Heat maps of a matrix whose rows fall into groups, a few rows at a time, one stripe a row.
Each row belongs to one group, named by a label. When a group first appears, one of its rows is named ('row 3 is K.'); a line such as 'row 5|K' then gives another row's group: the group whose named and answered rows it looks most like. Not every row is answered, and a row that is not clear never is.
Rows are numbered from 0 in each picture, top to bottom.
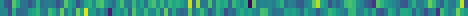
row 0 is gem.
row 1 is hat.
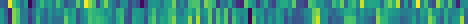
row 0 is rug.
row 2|gem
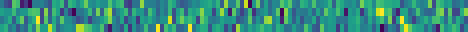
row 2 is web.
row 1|web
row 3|hat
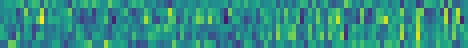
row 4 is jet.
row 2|jet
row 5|rug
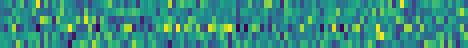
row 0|web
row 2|rug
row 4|web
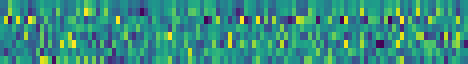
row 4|jet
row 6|gem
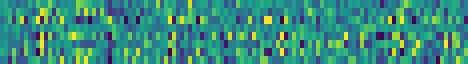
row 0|hat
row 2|web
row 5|jet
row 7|hat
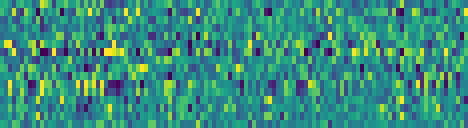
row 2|gem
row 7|jet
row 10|rug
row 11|rug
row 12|web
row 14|web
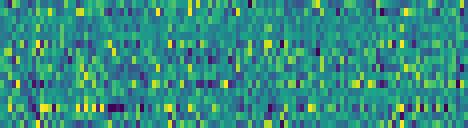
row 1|hat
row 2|jet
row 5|web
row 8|hat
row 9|rug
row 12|rug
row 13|rug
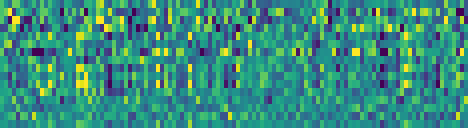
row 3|rug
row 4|hat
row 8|hat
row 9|hat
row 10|hat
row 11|rug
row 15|hat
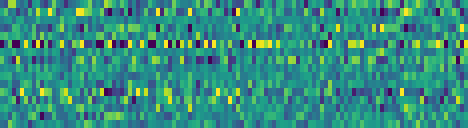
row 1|hat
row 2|web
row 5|gem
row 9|hat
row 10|gem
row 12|jet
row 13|hat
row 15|rug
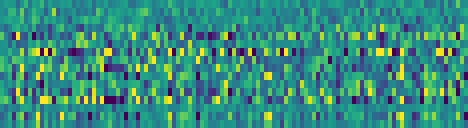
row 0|jet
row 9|web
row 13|gem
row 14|web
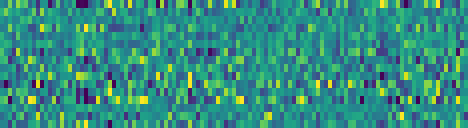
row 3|rug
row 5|hat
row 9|hat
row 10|gem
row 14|web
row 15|hat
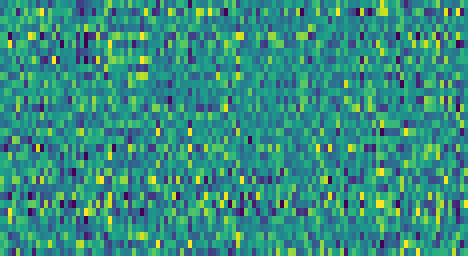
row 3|rug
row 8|rug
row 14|jet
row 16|hat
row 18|gem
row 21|web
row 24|gem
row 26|rug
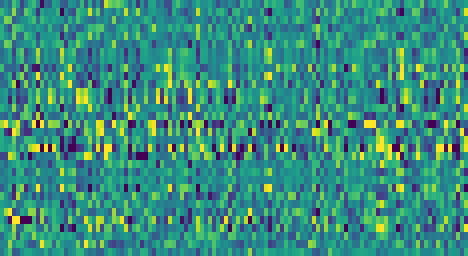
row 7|web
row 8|jet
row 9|web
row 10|jet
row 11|hat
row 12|hat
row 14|gem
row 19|rug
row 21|web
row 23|web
